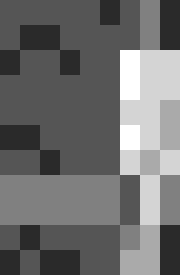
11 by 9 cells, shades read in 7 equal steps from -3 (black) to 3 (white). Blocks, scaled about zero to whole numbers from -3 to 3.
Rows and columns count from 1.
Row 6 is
-2 -2 -1 -1 -1 -1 3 2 1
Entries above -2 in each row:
7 6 7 9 9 7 8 9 9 7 5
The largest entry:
3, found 3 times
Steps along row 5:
same same same same same up same down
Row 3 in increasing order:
-2 -2 -1 -1 -1 -1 2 2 3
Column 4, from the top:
-1 -1 -2 -1 -1 -1 -1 0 0 -1 -2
